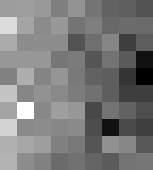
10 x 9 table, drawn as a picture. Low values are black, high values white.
Average level on the scale: 50%. Slope: up to the left. Ninth with the lowest average: middle right.
